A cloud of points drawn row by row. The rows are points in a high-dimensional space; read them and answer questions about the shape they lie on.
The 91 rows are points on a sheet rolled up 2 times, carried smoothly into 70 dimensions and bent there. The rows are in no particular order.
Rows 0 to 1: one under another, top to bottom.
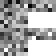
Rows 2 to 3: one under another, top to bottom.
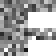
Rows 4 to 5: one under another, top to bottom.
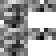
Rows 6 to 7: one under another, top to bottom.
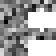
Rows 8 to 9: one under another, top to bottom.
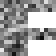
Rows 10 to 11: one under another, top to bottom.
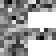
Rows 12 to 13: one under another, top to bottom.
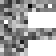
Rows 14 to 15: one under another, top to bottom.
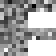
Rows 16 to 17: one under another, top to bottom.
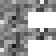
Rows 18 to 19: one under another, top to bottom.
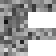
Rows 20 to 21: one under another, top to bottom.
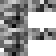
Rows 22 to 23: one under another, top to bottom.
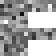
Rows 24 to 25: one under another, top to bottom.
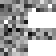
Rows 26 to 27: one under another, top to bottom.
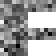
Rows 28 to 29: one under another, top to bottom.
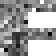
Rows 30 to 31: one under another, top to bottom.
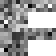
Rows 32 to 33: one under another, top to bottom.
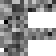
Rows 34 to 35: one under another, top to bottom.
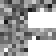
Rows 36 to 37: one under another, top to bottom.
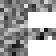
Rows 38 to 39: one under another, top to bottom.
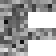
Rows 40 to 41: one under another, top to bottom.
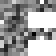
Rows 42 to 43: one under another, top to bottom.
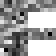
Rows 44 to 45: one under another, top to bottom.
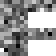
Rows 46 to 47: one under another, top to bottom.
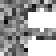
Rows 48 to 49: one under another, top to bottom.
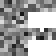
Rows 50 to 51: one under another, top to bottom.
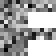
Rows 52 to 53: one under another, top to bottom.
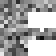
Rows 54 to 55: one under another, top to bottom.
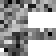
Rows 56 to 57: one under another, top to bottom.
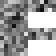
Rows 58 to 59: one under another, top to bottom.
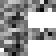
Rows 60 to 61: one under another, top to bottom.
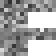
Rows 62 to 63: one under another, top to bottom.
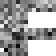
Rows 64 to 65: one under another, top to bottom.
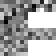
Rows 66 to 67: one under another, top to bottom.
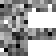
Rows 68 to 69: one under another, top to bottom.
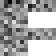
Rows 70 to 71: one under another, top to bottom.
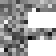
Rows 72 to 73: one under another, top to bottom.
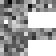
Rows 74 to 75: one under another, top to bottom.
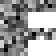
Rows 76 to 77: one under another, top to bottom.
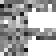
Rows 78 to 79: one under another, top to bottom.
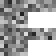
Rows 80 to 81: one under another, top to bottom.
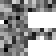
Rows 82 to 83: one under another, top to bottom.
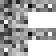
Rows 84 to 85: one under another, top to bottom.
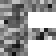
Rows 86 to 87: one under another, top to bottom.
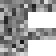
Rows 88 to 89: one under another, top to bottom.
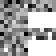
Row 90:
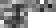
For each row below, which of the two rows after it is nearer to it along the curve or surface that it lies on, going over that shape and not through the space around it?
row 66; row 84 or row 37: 37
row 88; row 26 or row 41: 41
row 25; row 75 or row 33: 75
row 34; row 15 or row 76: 76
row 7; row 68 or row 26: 26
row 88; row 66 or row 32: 66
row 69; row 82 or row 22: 22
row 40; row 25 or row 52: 52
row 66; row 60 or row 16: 60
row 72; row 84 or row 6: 6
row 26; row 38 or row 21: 38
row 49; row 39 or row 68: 39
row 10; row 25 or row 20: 25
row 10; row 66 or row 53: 66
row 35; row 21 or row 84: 21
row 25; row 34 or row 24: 24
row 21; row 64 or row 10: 64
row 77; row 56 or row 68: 56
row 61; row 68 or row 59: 59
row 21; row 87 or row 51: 51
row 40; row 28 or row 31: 28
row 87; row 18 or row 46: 18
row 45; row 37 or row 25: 37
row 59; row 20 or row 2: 20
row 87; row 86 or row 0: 86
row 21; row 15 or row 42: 15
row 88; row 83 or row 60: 83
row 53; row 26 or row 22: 22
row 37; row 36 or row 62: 62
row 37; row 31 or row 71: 31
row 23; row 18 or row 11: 18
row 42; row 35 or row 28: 35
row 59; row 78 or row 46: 46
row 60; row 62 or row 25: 62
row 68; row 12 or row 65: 12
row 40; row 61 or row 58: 61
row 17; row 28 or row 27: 28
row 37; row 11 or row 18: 11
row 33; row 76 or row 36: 36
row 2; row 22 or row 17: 22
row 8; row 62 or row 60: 60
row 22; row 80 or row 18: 18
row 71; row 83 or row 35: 83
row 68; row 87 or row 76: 76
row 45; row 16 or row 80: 80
